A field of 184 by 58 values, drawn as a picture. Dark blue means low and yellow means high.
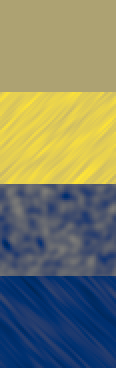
The table splits into 4 rows of 1 panel. Panel 1,1: high, flat. Panel 2,1: very high, slanting up to the right, faint in contrast. Panel 3,1: low, blotchy. Panel 4,1: very low, slanting down to the right, faint in contrast.
